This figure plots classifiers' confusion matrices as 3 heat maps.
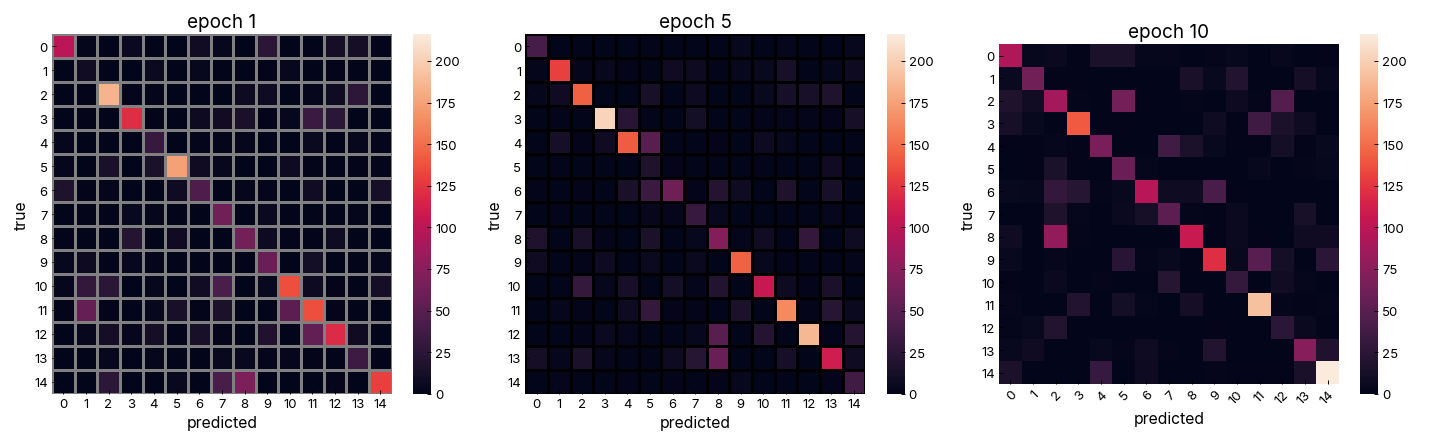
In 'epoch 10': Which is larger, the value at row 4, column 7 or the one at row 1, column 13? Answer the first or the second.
the first
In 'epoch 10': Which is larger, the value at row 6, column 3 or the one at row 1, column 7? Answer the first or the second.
the first
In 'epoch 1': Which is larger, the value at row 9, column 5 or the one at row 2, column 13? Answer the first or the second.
the second
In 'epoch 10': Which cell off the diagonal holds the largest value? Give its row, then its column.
8, 2
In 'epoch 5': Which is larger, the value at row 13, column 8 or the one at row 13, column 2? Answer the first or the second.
the first
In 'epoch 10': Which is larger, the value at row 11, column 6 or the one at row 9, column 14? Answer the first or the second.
the second
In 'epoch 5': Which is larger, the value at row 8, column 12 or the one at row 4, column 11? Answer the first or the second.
the first
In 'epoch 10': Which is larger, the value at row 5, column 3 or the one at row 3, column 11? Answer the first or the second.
the second
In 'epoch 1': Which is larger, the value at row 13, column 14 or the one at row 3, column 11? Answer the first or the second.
the second
